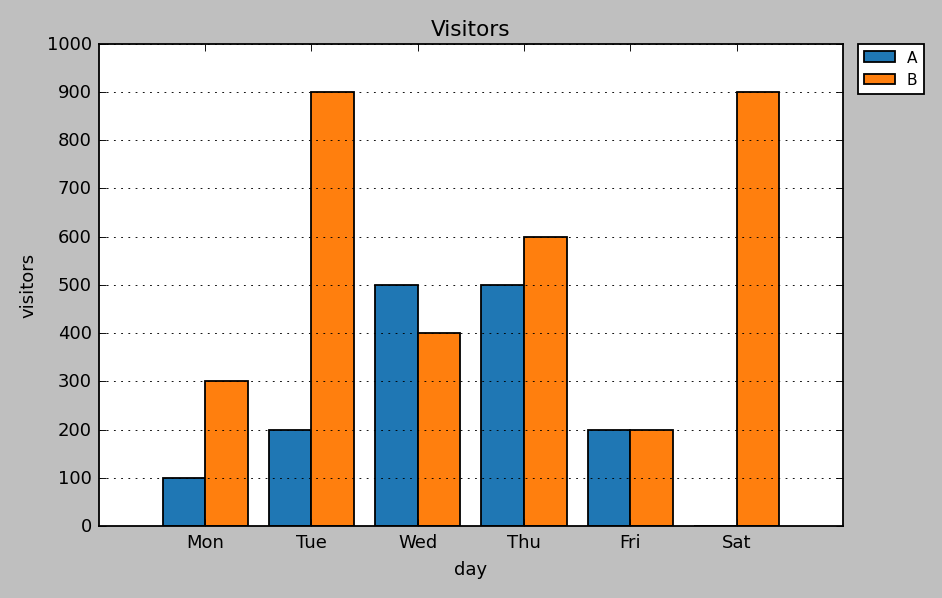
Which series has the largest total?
B
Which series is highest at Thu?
B
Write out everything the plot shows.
Title: Visitors
x-axis: day, ticks Mon Tue Wed Thu Fri Sat
y-axis: visitors, ticks 0 100 200 300 400 500 600 700 800 900 1000
Legend: A, B
Values:
A: 100 200 500 500 200 0
B: 300 900 400 600 200 900
